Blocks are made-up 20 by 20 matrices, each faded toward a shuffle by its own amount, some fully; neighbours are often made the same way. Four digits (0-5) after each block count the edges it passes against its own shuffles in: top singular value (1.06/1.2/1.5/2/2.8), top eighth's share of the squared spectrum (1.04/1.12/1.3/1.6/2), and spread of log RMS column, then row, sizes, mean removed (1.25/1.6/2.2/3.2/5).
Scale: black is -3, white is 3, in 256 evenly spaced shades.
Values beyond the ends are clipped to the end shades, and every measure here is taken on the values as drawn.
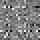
3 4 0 2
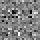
3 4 2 2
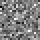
1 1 0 0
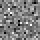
0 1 0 0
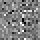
2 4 1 1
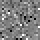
1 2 0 0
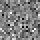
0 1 0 0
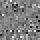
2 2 0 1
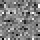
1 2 0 2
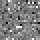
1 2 0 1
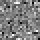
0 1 0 1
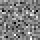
0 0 0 0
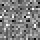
1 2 1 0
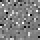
0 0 0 1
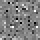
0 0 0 0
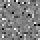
0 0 0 0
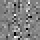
2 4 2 0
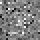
0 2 1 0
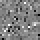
0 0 0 0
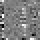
2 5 2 1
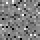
0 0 0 0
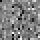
2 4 2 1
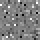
1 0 0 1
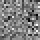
2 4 1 0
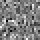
2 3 1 1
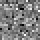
2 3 0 1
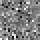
1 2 0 1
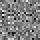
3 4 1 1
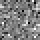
1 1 1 0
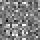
3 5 1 2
